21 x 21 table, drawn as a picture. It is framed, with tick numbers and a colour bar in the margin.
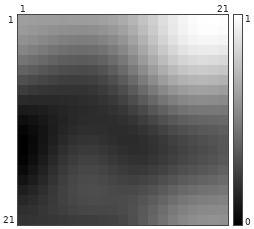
Ninth with the highest average: top right. Slope: up to the top right. Roughest part: top middle. Lone odd cells: none. Ninth with the lowest average: middle left.
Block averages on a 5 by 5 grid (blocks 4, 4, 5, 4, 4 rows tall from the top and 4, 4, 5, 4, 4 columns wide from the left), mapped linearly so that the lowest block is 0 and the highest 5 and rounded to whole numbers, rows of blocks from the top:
32345 | 11234 | 00112 | 01111 | 11122
